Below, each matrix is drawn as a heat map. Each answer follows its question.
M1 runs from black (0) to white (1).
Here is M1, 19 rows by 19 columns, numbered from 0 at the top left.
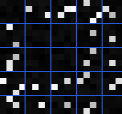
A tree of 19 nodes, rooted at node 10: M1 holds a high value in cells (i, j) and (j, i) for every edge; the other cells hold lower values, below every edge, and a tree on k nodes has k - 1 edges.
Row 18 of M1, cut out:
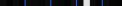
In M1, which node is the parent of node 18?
13
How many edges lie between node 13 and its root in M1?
1
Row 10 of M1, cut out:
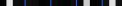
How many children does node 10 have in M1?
3
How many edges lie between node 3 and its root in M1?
3
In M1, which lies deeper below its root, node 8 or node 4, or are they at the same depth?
node 8
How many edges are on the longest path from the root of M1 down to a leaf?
3
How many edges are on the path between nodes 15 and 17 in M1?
2
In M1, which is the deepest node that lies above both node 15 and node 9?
2
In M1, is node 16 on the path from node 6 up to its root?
no
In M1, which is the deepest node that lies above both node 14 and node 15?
17
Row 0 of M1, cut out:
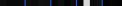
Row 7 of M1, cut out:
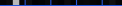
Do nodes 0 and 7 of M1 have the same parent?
no
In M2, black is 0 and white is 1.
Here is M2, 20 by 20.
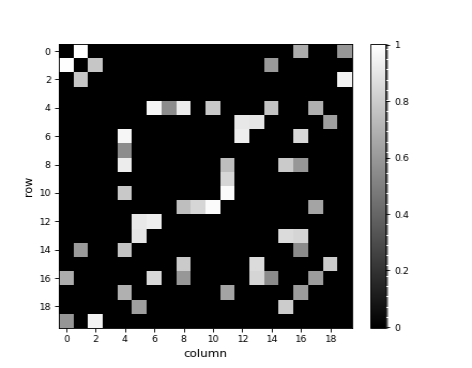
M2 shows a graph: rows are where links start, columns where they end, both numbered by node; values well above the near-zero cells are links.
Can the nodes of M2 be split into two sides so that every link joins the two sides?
no
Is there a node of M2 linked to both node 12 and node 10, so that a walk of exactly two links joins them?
no
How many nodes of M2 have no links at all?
1
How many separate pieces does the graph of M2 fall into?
2
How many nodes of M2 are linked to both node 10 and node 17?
2
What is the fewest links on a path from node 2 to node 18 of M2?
6
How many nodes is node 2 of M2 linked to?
2
